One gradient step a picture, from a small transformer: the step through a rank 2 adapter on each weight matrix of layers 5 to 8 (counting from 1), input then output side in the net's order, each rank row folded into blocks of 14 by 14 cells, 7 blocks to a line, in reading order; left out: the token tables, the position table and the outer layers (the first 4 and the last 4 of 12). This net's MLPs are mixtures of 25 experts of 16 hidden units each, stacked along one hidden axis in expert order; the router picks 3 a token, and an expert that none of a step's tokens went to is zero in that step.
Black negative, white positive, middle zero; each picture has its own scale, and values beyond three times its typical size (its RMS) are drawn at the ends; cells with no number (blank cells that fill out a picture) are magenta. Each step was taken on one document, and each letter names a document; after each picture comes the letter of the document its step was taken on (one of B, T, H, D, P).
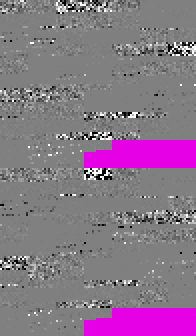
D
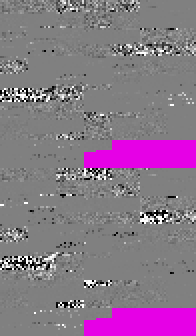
D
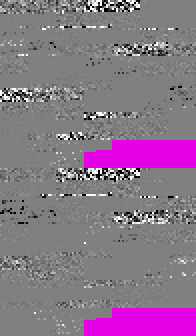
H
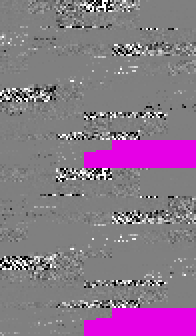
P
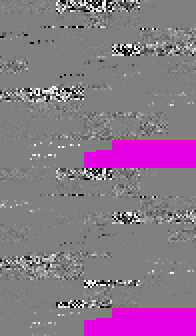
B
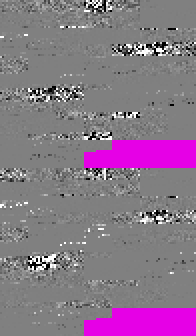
B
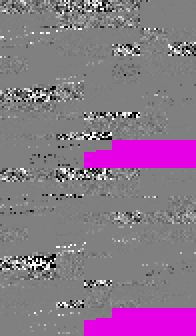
D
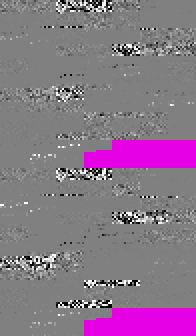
B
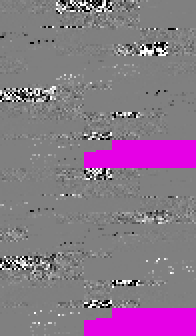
B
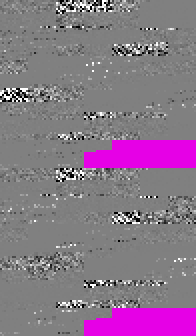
P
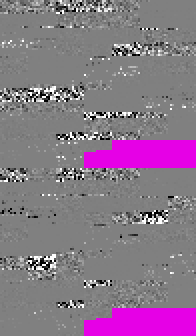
H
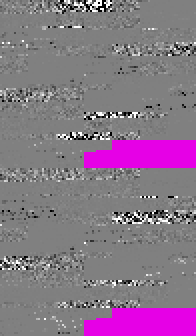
H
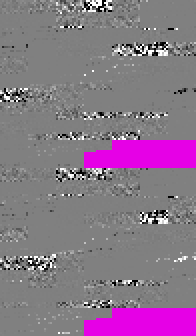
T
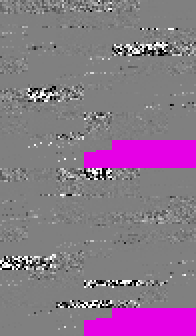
H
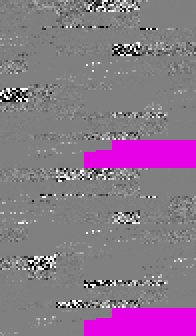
P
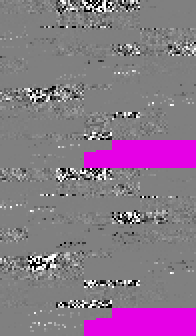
D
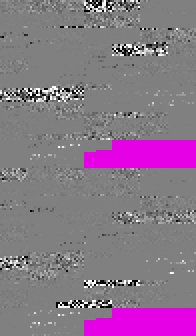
B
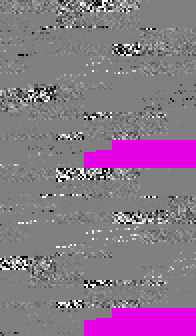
P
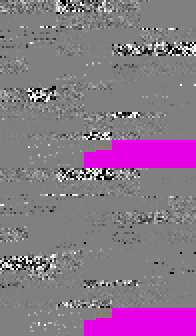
D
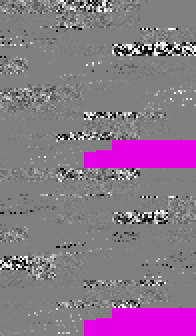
D
